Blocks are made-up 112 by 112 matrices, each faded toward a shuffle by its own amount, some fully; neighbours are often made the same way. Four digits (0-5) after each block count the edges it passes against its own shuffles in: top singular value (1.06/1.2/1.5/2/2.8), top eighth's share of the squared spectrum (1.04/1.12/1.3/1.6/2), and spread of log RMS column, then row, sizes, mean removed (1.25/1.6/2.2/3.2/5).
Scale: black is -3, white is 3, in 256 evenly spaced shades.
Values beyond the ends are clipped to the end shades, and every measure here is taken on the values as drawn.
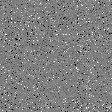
3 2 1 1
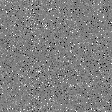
3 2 1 1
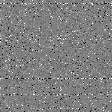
4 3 1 2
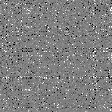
4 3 2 2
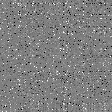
3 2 1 1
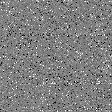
3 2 1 1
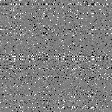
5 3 2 3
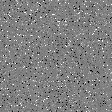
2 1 0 0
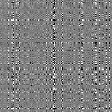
5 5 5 4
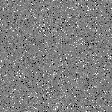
3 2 1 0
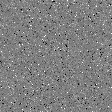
0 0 0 0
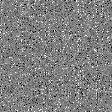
3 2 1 1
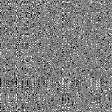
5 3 3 2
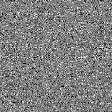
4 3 1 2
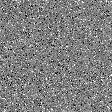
0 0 0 0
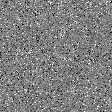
0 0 0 0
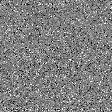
3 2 0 1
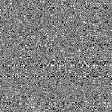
4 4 2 3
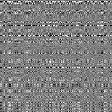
5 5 3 4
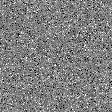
2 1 0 0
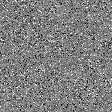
1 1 0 0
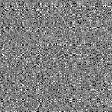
4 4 2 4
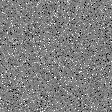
0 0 0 0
